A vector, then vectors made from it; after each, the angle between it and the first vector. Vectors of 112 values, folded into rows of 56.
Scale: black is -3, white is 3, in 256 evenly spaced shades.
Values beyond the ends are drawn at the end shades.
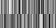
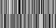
nearly parallel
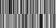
nearly opposite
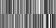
partly opposed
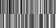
nearly opposite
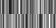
nearly opposite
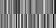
orthogonal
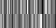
partly aligned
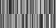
nearly opposite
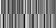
orthogonal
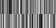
nearly opposite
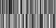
nearly opposite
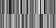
nearly opposite
